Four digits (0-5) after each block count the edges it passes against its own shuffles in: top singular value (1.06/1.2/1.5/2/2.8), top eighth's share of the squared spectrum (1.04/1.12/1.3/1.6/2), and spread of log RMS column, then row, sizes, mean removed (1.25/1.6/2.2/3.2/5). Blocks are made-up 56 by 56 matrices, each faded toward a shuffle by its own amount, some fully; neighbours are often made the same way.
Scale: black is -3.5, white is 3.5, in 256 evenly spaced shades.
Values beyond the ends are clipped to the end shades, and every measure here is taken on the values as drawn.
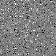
3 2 1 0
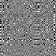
4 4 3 3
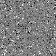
2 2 1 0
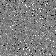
1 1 0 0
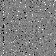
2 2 1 0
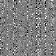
3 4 3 0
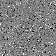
1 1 0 0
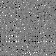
3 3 1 1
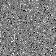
0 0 1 0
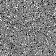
0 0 0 0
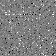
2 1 0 1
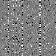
4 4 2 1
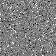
0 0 0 0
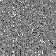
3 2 1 0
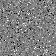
1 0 0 0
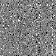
3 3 2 1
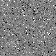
2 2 1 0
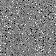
1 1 1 0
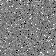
0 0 0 0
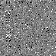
3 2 1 0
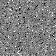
1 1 0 0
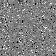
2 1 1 0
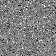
1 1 0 0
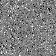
1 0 1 0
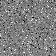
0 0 0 0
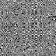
4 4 2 2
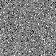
2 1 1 0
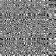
4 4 2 3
